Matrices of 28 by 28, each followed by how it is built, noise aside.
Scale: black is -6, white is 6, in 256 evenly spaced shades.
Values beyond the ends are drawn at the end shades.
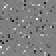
sparse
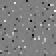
sparse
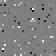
sparse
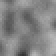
smooth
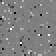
sparse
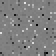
sparse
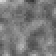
smooth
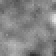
smooth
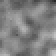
smooth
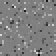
sparse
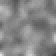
smooth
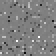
sparse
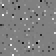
sparse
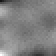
smooth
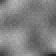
smooth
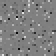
sparse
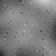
smooth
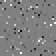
sparse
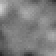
smooth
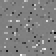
sparse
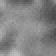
smooth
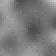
smooth
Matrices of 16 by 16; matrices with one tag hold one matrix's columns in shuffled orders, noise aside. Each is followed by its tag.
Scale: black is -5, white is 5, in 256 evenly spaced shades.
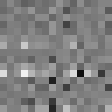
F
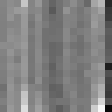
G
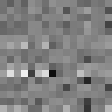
F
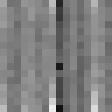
G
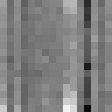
G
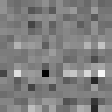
F
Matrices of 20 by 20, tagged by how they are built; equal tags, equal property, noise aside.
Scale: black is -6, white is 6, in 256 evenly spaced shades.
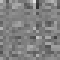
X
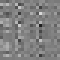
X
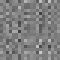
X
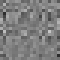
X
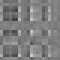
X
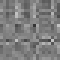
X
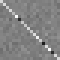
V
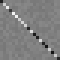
V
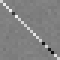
V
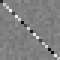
V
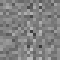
X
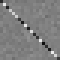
V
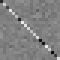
V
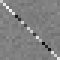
V
